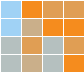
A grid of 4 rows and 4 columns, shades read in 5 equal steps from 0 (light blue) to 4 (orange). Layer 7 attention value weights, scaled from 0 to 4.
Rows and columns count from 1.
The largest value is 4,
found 4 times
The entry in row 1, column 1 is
0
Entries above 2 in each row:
3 2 2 1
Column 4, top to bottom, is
3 4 3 4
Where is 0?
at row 1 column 1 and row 2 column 1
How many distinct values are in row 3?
2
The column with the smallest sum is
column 1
